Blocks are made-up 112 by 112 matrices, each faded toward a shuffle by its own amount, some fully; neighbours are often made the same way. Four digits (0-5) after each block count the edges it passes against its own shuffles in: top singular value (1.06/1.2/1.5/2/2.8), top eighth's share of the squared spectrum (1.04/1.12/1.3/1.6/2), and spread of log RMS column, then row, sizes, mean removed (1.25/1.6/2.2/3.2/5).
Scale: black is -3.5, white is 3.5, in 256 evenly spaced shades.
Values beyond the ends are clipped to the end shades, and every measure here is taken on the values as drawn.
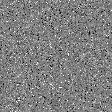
0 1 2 0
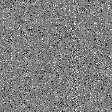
1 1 2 0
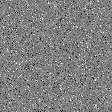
0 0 0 0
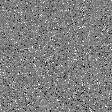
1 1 1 1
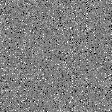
1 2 2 2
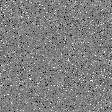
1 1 0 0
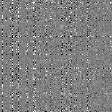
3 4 4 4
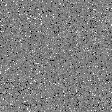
1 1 1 1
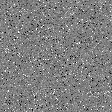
0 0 0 0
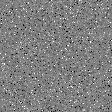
0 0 0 0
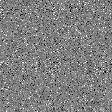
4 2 1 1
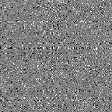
4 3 2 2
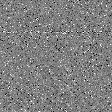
3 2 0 1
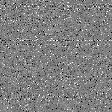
4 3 1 2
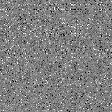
4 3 1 2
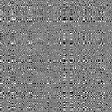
5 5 4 4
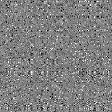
4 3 2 2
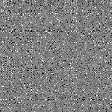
4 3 2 2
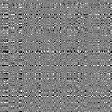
5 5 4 4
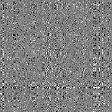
4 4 3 2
